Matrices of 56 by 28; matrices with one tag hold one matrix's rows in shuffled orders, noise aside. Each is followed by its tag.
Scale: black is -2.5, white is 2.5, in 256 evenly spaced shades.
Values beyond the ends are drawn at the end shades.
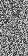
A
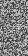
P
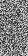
A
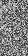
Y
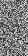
A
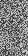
A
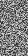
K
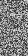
P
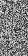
Y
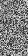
P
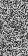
P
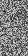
Y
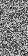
P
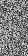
Y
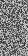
A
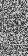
P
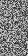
Y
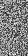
Y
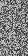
Y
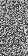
A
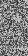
P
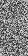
A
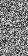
K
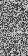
P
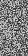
Y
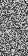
K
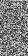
P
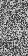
P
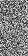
A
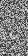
K
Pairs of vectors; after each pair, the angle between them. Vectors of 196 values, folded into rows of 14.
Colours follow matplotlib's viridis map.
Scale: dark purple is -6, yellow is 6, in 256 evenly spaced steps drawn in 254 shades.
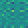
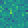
orthogonal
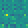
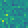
partly aligned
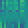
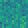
partly opposed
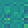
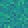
partly opposed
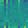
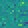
orthogonal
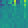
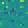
orthogonal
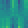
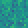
partly opposed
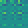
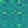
nearly parallel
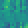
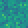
partly opposed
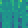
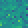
partly opposed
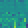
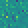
orthogonal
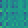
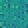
partly opposed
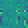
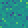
orthogonal
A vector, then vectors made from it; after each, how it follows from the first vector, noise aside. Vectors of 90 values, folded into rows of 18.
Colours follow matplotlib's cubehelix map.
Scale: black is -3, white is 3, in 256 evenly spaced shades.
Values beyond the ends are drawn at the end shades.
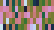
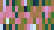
copied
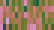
shrunk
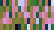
reversed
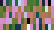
reversed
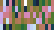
copied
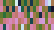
wrapped around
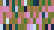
copied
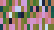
wrapped around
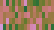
shrunk
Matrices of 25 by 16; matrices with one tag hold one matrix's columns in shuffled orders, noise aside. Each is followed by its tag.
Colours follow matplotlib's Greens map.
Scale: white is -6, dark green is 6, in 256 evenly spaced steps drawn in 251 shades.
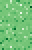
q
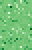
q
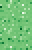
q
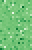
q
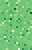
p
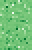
q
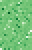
p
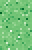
p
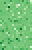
q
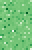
p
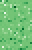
q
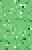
q
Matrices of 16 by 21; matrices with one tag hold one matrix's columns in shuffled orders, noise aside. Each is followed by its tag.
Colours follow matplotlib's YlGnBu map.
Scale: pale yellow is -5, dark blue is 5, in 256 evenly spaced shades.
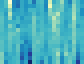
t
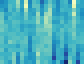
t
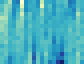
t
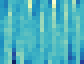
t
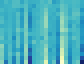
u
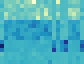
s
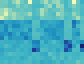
s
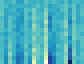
u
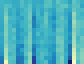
u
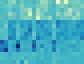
s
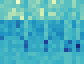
s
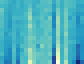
u
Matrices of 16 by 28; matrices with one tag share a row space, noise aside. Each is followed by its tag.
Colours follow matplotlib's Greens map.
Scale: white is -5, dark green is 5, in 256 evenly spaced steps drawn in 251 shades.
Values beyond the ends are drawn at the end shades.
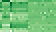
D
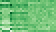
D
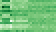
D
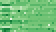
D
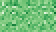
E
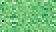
E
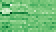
D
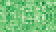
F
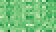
F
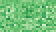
F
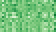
E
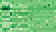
D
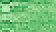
D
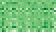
E
